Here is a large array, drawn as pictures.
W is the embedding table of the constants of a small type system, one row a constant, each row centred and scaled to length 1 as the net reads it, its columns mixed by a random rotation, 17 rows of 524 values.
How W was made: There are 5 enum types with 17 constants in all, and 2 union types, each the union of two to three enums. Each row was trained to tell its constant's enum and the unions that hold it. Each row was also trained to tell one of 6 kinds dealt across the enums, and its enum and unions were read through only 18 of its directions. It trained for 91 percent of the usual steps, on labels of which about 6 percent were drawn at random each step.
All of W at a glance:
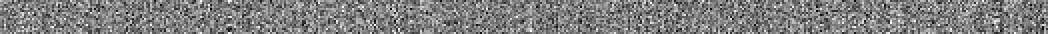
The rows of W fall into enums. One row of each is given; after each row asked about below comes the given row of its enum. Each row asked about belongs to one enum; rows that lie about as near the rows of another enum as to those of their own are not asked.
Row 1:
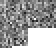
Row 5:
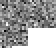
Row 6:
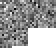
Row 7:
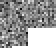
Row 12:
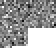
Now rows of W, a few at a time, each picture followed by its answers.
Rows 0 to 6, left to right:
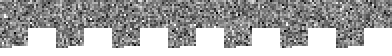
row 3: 5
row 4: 12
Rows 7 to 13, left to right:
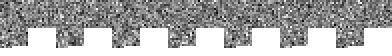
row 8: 12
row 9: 1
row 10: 6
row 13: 6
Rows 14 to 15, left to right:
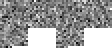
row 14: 1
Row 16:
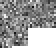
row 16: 12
